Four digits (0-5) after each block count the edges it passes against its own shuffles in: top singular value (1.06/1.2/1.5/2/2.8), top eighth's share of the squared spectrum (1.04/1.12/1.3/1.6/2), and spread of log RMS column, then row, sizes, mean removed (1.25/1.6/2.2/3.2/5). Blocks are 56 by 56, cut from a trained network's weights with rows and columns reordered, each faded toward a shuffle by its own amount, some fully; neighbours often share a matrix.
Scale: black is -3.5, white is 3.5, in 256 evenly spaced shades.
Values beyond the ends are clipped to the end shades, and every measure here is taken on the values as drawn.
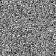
2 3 0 2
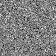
1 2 0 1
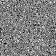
1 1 0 0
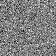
0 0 0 0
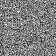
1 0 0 0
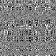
3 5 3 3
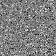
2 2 0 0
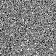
0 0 0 0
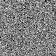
0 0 0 0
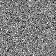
1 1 1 0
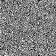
1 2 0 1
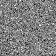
0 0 0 0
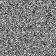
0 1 0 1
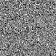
2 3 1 1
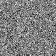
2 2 0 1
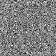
2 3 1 2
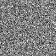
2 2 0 1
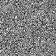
2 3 1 1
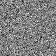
1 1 0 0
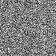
1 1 0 0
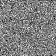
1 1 0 0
